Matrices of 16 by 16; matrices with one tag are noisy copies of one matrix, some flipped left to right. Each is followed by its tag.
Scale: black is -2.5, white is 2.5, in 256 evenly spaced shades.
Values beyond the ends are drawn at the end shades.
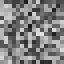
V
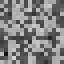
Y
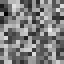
Y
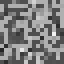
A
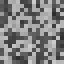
Y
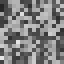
Y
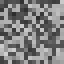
V
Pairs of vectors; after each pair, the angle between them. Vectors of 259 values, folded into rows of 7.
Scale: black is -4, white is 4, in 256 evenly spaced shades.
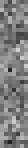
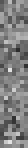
nearly opposite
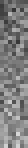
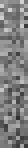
partly opposed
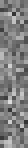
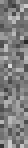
partly aligned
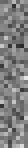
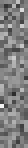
partly opposed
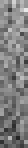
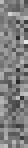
orthogonal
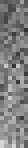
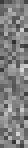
orthogonal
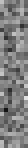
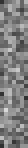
nearly opposite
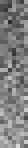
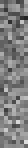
partly aligned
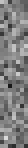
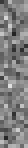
nearly opposite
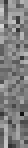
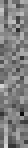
nearly parallel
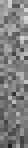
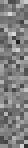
orthogonal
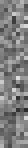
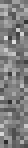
orthogonal
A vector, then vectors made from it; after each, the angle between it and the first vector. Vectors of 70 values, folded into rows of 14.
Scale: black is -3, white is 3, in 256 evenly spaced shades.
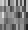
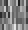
partly opposed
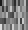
partly opposed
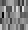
partly opposed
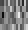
nearly opposite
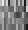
nearly parallel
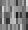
partly aligned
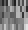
nearly opposite
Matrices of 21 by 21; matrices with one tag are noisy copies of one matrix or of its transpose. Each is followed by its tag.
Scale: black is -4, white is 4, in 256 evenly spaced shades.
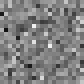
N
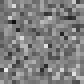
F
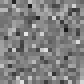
N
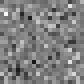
F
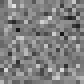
F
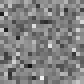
N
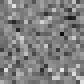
F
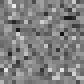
F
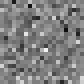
N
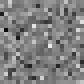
N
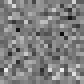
F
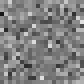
N
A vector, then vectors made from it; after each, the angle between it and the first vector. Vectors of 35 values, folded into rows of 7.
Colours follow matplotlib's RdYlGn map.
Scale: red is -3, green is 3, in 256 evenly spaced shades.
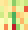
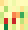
partly opposed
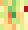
partly aligned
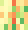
nearly opposite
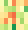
nearly opposite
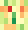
partly aligned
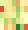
partly aligned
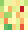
orthogonal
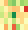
nearly parallel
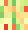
nearly parallel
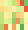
partly aligned
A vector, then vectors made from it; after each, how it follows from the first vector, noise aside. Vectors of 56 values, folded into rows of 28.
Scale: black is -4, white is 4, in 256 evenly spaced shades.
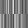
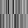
negated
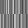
copied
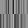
negated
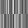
copied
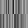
negated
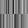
negated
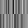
negated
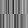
negated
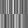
copied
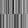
negated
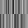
negated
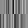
negated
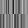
negated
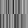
negated
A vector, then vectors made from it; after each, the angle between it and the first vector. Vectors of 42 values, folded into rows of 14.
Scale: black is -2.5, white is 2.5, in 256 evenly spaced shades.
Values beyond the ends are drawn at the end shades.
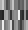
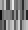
partly aligned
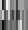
partly opposed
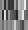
orthogonal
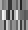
orthogonal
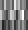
partly opposed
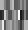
nearly parallel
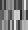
partly aligned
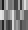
partly opposed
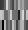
nearly opposite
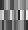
nearly opposite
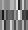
partly aligned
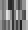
orthogonal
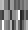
nearly parallel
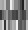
partly aligned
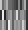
orthogonal
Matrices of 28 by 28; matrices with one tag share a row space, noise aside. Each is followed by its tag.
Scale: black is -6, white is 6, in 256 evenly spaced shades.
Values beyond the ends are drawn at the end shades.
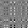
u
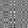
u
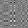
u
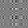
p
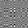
u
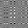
u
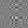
p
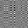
u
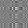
p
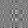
p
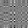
u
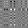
u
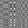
u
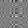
p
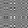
u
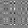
u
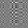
p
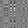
u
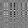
u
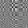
p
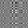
p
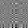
p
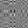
u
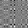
u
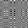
u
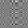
p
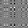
u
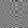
p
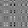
u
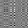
u
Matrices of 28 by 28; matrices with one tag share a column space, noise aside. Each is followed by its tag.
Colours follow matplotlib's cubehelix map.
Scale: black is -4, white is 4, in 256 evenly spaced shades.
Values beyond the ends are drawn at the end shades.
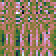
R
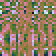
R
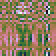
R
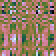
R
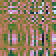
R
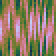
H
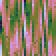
H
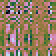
R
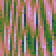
H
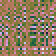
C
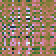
C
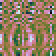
R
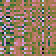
C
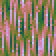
H
